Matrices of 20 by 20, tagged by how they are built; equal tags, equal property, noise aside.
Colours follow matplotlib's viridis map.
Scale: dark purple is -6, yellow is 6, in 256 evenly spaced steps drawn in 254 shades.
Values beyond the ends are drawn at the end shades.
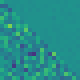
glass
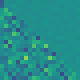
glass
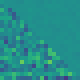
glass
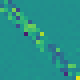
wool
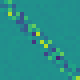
wool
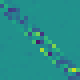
wool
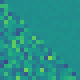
glass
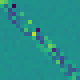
wool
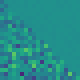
glass
